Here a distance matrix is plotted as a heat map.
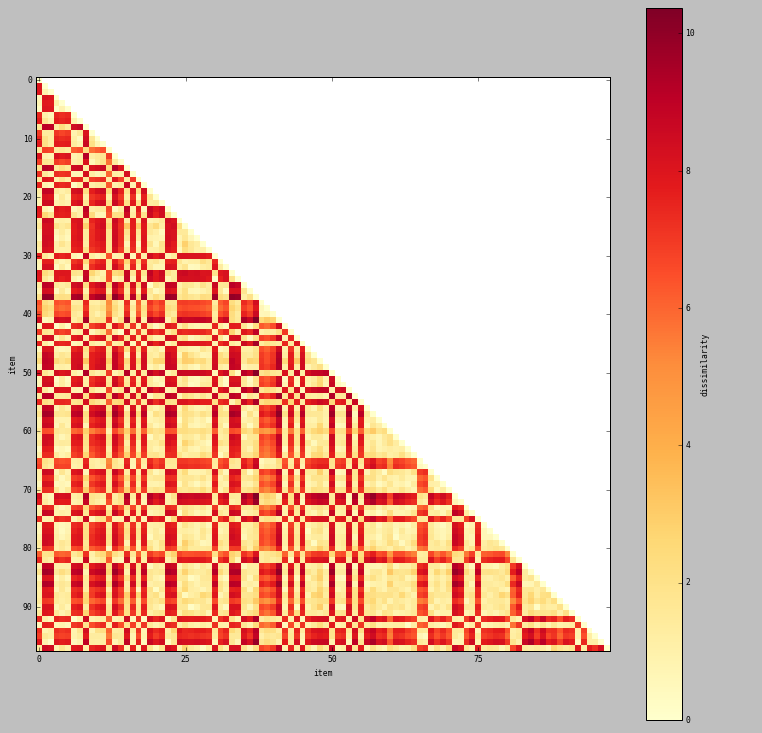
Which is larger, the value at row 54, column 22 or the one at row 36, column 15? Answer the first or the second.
the first
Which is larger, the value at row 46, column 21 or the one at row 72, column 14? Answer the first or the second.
the second
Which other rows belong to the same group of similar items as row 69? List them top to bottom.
0, 3, 4, 5, 8, 12, 15, 17, 19, 20, 21, 24, 25, 26, 27, 28, 29, 31, 32, 35, 36, 37, 42, 44, 46, 47, 48, 49, 51, 52, 54, 56, 57, 58, 59, 60, 61, 62, 63, 64, 67, 68, 70, 73, 74, 76, 77, 78, 79, 80, 83, 84, 85, 86, 87, 88, 89, 90, 91, 93, 97
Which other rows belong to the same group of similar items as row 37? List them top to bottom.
0, 3, 4, 5, 8, 12, 15, 17, 19, 20, 21, 24, 25, 26, 27, 28, 29, 31, 32, 35, 36, 42, 44, 46, 47, 48, 49, 51, 52, 54, 56, 57, 58, 59, 60, 61, 62, 63, 64, 67, 68, 69, 70, 73, 74, 76, 77, 78, 79, 80, 83, 84, 85, 86, 87, 88, 89, 90, 91, 93, 97
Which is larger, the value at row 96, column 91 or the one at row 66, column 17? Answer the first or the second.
the first
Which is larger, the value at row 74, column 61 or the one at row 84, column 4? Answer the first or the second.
the second
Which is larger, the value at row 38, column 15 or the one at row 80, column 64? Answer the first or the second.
the first
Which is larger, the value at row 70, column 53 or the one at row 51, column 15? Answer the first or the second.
the first
